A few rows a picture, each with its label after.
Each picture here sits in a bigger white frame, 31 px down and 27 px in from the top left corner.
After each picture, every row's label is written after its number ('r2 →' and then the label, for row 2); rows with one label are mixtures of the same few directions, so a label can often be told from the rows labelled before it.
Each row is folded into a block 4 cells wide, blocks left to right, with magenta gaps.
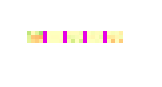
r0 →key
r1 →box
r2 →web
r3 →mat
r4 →web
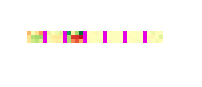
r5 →key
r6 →key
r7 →key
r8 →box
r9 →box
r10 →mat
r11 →mat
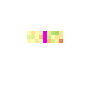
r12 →mat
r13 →box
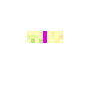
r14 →web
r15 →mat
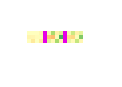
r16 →web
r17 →mat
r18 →mat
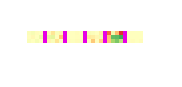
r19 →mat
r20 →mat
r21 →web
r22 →web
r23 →key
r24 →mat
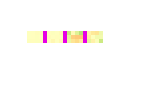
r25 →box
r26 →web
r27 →key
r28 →box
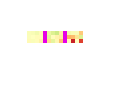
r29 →box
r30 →box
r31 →web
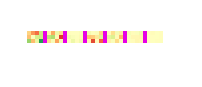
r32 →box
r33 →mat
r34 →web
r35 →web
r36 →mat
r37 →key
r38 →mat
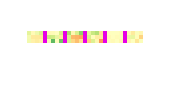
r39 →key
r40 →web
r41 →key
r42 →box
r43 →web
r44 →mat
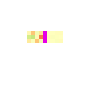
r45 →mat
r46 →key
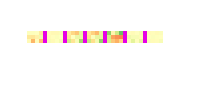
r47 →web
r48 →box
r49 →box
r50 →box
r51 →key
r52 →web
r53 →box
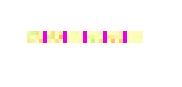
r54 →box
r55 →mat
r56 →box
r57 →web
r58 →web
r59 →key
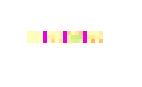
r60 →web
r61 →web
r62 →key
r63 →web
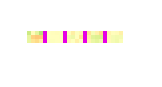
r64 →key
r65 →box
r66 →mat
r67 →key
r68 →key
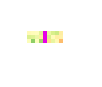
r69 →web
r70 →box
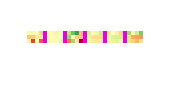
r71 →web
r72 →box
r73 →box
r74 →key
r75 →key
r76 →key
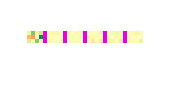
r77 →mat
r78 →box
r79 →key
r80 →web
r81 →box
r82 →box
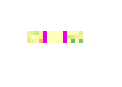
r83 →box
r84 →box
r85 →web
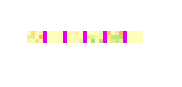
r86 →mat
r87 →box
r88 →box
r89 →web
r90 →key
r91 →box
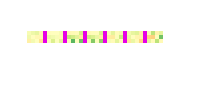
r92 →box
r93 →web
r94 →web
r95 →web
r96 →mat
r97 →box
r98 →mat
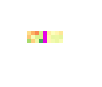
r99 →box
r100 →key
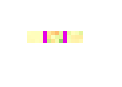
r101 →web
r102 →box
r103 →key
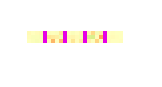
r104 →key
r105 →web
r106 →web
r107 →mat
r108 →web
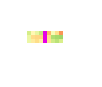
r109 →key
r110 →key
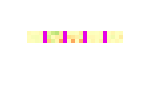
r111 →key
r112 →box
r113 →web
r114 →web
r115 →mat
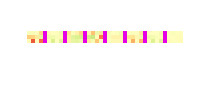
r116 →web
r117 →web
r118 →key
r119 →mat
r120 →key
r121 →web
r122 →web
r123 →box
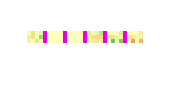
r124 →mat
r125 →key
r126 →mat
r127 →key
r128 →web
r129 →web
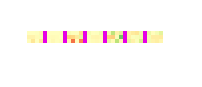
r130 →web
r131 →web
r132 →web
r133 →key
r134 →mat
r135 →box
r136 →key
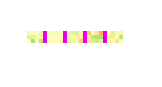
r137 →web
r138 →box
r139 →box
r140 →key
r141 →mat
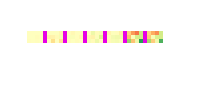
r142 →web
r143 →web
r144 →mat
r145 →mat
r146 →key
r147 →box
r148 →box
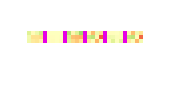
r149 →key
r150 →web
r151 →key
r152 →mat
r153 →web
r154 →mat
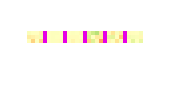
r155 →web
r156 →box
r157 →web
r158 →box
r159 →mat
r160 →web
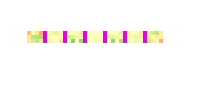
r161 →key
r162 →box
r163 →web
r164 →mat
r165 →web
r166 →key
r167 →box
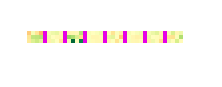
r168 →key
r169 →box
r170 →web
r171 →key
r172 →mat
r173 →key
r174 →box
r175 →mat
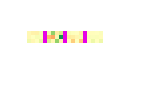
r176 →box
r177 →mat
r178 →web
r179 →web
